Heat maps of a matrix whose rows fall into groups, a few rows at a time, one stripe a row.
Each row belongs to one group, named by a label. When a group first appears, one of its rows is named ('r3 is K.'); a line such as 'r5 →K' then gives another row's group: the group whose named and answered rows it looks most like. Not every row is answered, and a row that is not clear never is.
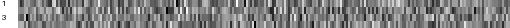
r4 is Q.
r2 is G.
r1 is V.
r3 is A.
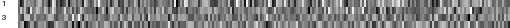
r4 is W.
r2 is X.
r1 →V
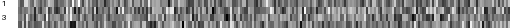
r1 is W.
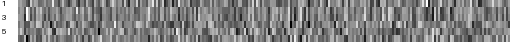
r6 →A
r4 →X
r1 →X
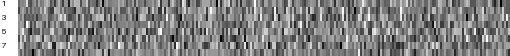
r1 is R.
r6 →X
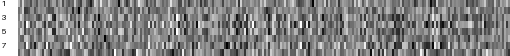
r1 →Q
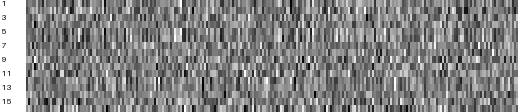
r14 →R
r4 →A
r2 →G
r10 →A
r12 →G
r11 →V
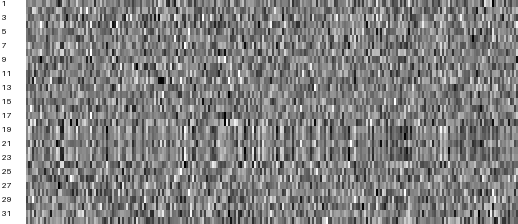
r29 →X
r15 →G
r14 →X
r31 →X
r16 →Q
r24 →V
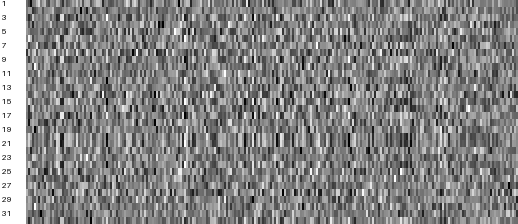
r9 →V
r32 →V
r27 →R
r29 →R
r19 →A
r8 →X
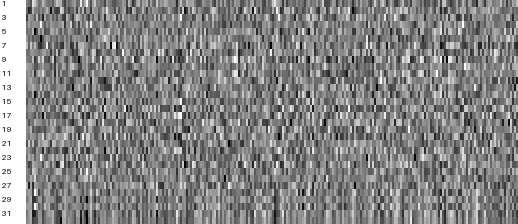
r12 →R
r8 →X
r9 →A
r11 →A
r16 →G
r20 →G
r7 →R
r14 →A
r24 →V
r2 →V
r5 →A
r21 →X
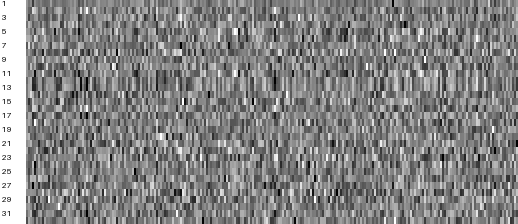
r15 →V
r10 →R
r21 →R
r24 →A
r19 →Q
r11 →A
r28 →G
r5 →A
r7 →X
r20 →X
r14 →Q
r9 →G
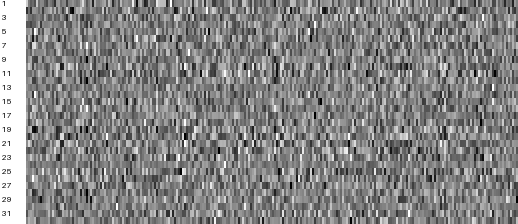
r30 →V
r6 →X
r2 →G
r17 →R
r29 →R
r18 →Q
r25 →G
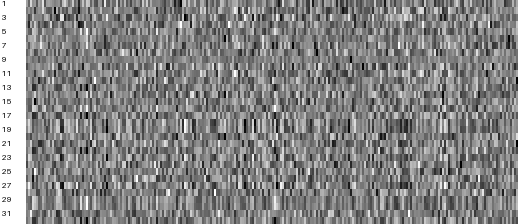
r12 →R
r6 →R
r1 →G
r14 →R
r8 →X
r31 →Q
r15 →A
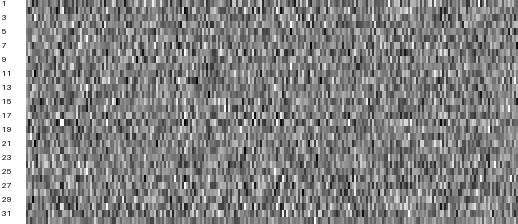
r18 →V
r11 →A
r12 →Q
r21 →A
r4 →G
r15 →R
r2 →V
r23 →X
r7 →X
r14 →Q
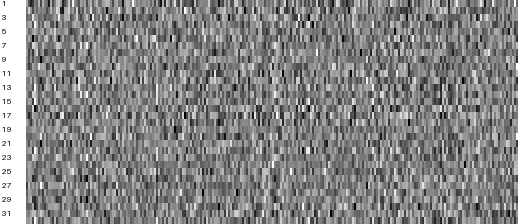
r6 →X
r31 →R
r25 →G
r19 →G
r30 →A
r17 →V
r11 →Q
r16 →A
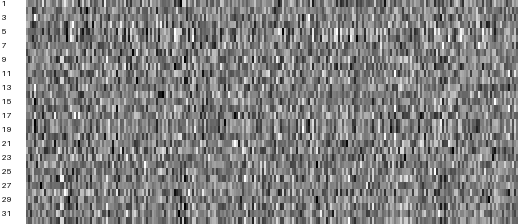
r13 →R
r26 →V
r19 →A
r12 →V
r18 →A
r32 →V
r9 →V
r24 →X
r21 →A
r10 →G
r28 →G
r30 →V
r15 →A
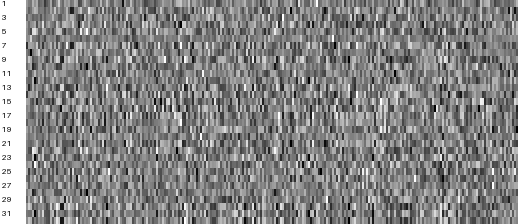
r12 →A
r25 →Q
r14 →G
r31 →A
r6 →Q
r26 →R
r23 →A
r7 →G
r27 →Q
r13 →V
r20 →R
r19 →R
